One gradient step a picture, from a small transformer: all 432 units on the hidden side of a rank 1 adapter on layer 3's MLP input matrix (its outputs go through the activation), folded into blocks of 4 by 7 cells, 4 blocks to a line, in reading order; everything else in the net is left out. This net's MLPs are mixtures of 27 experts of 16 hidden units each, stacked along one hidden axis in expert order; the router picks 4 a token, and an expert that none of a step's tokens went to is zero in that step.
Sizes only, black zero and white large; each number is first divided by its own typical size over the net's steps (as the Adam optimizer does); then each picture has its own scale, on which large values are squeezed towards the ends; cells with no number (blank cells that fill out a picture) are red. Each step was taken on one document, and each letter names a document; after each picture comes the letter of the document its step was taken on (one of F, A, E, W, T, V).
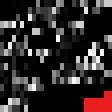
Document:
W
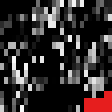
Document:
W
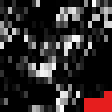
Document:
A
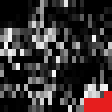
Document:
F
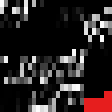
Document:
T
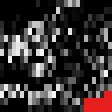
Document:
F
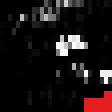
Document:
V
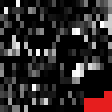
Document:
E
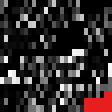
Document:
T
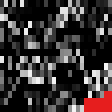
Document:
A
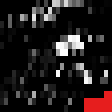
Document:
V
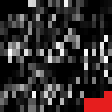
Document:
F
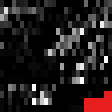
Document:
E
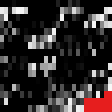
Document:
A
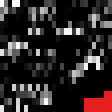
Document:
E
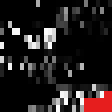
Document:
A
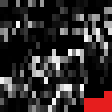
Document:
T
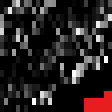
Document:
E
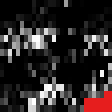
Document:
F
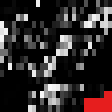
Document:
A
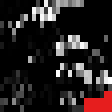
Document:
V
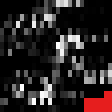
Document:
V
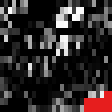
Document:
A
